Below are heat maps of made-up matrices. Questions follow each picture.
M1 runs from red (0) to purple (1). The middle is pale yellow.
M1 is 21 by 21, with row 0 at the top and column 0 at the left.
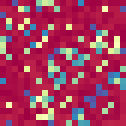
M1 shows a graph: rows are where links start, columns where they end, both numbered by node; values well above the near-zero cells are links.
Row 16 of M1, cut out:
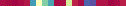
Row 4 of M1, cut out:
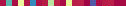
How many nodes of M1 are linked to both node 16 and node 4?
4
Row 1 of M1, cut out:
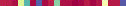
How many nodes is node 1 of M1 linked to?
6
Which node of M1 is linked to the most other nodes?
node 8
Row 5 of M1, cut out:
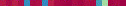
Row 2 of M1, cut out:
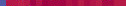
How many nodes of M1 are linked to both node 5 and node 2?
0
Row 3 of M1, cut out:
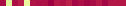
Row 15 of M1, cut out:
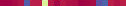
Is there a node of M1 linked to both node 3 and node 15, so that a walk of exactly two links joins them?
yes
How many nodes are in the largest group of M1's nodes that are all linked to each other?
3
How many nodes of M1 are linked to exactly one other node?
1
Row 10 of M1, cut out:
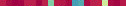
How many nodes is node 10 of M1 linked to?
4
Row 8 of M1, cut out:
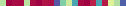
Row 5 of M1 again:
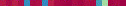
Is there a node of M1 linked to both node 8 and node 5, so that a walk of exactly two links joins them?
yes
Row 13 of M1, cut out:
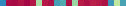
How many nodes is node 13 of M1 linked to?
8
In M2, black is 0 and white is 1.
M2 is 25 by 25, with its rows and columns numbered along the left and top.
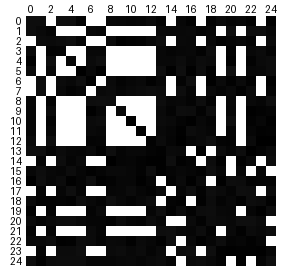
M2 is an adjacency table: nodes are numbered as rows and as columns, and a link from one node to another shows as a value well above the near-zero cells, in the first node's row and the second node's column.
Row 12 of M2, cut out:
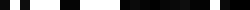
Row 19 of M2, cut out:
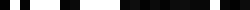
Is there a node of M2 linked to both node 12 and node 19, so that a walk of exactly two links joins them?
yes
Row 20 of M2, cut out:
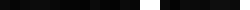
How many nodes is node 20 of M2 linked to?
3
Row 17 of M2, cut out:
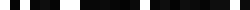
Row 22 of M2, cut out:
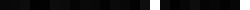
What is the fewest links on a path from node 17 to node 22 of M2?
4
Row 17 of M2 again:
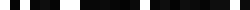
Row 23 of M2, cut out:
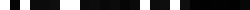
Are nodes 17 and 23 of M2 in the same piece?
yes
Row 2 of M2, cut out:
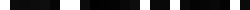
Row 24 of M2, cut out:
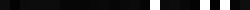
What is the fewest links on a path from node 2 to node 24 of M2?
3
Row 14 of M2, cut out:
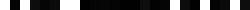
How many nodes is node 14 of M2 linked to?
7
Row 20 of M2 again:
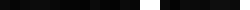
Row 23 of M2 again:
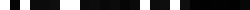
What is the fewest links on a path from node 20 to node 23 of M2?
2
